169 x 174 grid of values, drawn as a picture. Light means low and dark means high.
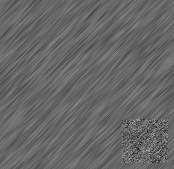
On average the colour sits 60% of the way up the scale. The grain runs diagonally up to the right. No single row or column stands out from its neighbours. The halves do not mirror each other. There is no overall slope. In the bottom right lies a patch that is rougher than the rest. A few values lie far out on both sides of the bulk. Values change most from cell to cell in the bottom right.
